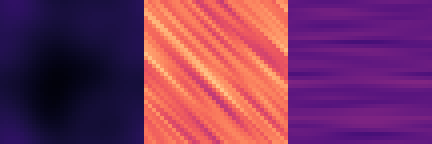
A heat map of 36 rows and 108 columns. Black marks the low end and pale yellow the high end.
It is made of 1 by 3 panels. Panel 1,1: very low, smooth, faint in contrast. Panel 1,2: high, slanting down to the right. Panel 1,3: low, streaked across, faint in contrast.
